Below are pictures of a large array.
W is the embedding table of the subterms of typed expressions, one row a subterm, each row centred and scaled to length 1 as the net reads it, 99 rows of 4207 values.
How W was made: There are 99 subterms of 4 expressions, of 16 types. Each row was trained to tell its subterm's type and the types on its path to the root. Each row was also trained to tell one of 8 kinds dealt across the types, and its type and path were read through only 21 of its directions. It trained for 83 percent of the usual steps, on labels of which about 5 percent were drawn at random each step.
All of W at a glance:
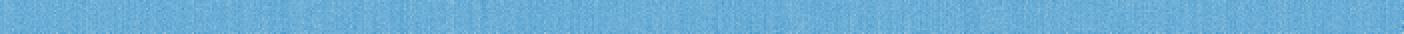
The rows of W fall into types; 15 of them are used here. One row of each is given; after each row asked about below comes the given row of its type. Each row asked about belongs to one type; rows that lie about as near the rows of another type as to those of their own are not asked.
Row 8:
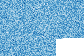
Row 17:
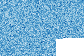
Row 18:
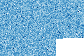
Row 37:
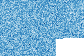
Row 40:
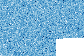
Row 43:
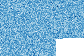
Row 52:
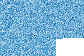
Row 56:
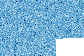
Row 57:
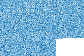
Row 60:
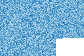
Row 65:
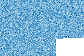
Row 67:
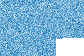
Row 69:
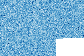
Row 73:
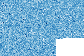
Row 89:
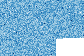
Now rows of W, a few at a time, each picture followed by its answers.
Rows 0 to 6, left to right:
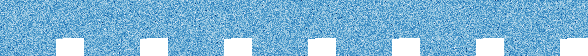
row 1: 89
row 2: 8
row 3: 52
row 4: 18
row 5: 8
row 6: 65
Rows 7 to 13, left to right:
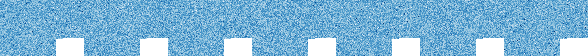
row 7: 69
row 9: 57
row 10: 52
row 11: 67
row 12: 60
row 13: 40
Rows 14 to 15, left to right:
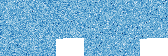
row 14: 52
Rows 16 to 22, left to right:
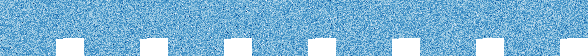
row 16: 52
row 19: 56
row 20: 57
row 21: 57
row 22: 89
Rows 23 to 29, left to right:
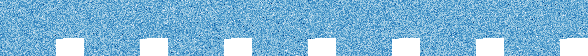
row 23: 37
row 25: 40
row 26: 56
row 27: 52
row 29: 69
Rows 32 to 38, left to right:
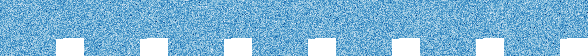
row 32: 8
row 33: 17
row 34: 18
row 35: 65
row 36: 37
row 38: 89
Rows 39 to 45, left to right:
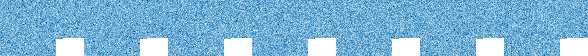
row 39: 37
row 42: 43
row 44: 67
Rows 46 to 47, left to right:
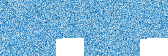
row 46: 43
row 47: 18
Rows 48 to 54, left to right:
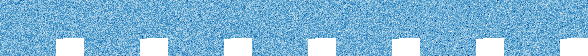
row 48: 18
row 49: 17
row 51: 56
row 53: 8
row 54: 56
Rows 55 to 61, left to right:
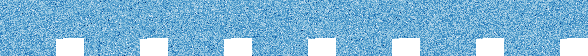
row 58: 65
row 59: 89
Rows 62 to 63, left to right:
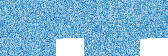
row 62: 57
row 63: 17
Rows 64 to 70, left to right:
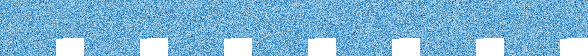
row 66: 60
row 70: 56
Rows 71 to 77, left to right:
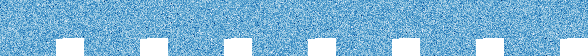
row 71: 43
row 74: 43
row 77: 8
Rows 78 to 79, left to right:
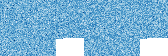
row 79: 18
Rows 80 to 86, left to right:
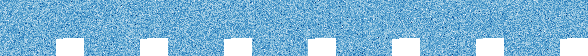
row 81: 8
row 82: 18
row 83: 56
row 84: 60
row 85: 89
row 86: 17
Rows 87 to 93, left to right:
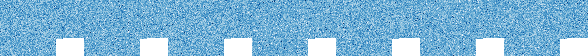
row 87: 89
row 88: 17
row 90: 43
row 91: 43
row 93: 69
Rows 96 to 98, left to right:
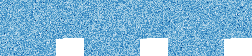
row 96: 37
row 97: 17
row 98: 57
